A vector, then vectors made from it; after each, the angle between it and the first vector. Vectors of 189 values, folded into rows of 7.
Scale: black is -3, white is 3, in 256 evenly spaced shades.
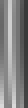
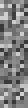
orthogonal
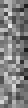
partly aligned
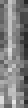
nearly parallel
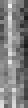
nearly parallel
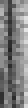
nearly opposite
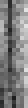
nearly opposite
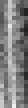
nearly parallel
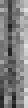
nearly opposite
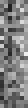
partly opposed
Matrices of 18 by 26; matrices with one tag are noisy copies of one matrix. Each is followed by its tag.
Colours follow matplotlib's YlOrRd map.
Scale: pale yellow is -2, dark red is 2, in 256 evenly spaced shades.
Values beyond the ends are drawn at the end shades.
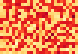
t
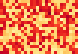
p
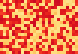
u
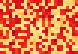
u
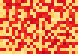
t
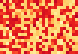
u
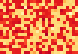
u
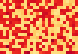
u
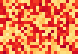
p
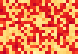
p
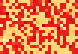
p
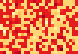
u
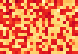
u
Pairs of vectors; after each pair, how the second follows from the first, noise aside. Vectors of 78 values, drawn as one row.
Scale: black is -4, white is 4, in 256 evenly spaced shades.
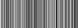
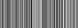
shuffled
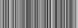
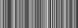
sign-scrambled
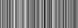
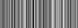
reversed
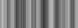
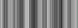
reversed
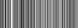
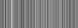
shrunk
